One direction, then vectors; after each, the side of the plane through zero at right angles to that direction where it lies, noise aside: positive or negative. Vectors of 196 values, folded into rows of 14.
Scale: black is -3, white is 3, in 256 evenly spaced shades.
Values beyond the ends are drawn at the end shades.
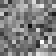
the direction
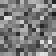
positive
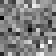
positive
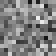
positive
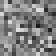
positive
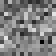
negative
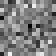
positive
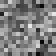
negative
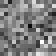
positive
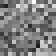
positive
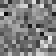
positive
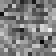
negative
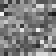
positive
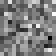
negative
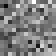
positive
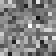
negative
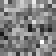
positive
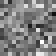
positive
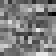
positive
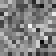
negative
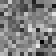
negative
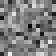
positive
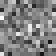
negative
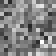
positive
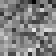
negative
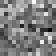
positive
